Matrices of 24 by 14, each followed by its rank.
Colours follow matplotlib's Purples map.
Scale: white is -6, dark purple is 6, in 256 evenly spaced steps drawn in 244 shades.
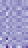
two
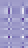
one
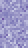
full rank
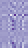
two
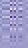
one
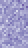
full rank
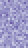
full rank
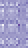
two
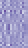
two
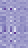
two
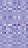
two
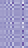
one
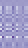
one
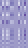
one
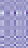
one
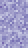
full rank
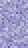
full rank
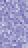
full rank
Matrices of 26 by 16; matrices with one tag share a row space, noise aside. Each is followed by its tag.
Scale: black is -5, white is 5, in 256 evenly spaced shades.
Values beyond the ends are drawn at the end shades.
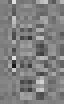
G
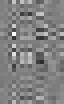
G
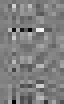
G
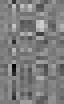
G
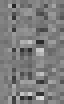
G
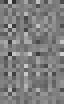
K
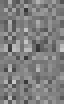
K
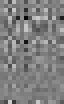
K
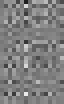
K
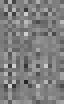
K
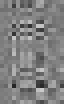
G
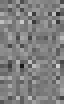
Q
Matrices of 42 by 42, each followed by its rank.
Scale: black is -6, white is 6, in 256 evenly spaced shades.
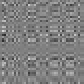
two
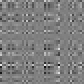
two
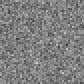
full rank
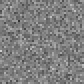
full rank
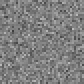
full rank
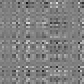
two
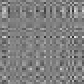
two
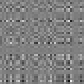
two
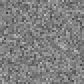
full rank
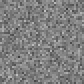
full rank
